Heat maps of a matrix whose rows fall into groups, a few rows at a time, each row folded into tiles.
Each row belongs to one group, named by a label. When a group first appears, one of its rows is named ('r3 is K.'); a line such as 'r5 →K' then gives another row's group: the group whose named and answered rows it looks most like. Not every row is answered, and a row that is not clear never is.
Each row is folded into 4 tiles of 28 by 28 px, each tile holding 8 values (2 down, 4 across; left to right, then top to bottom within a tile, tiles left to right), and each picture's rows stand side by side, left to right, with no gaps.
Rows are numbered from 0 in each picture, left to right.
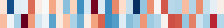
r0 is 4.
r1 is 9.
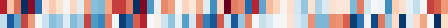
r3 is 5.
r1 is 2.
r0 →2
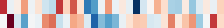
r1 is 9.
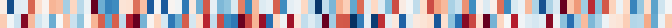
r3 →5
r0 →4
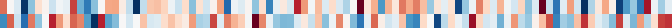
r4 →4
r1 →9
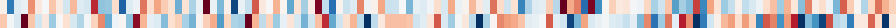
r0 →4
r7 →5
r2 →4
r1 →4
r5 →2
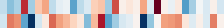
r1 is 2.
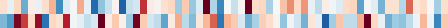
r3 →2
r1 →4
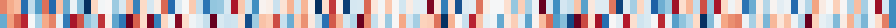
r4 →4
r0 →9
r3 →4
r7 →4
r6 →2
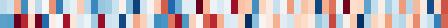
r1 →9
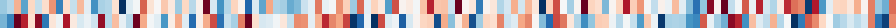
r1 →4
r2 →9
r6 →9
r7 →2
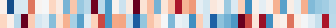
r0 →4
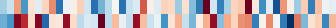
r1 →4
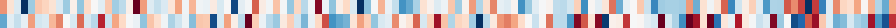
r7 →2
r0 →9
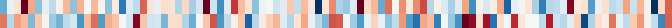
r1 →4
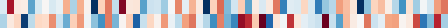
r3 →9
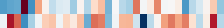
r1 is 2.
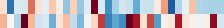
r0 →4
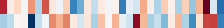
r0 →2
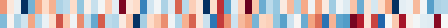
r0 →9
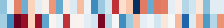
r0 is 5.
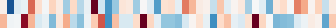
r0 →4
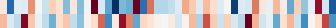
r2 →4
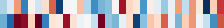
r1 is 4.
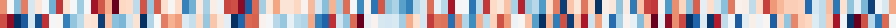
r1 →2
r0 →5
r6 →5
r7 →9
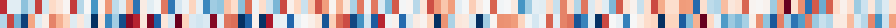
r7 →2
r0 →9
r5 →5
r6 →2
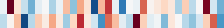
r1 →4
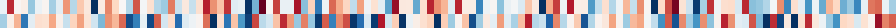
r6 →9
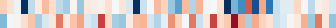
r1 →9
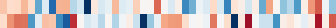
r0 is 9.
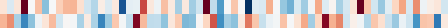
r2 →9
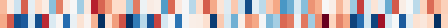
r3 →5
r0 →5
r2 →9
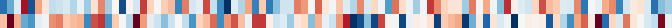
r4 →5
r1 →4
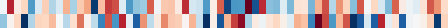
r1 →9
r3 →5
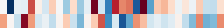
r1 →2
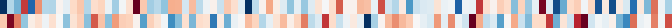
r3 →2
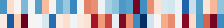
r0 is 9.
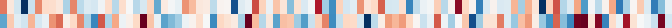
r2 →4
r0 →9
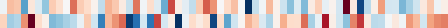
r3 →9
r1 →5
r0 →2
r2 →9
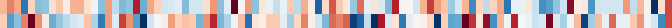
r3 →5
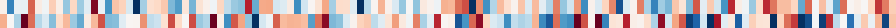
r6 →5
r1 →9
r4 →2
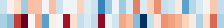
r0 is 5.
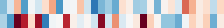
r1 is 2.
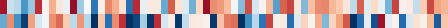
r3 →5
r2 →5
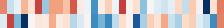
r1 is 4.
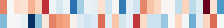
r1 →4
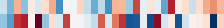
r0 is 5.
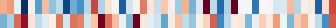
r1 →4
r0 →9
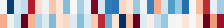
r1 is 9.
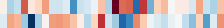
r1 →2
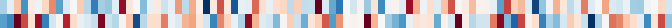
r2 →4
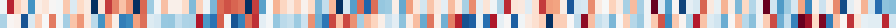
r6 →4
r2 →2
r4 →5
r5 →4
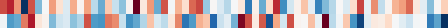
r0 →2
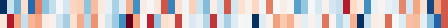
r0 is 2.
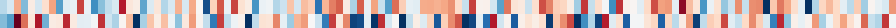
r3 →5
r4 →5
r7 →9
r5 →5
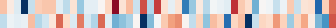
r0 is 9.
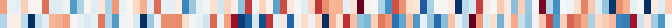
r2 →5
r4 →4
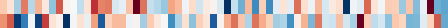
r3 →4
